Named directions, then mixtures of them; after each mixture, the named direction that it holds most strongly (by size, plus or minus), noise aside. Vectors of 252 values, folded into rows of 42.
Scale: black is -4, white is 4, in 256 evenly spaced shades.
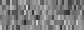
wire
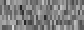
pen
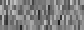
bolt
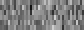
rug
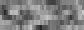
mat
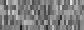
bolt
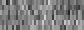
wire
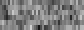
mat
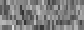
pen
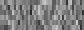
rug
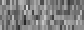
wire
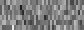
pen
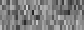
wire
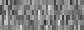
bolt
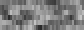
mat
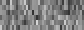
wire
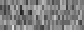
pen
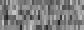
bolt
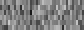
rug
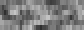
mat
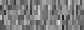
rug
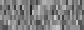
rug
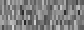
pen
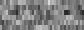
mat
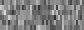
rug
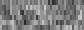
mat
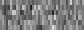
rug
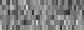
wire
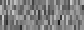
bolt
